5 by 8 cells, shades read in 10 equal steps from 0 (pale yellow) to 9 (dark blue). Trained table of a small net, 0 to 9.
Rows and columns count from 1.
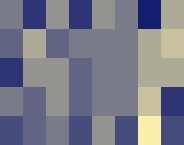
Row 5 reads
7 6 5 7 4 7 0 7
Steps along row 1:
up down up down up up down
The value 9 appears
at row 1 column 7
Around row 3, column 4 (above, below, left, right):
5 6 4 5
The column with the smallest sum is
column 7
